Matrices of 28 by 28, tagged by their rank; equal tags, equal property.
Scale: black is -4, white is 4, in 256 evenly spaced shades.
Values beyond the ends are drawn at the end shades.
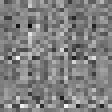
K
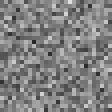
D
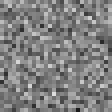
D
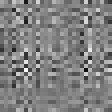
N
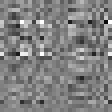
N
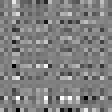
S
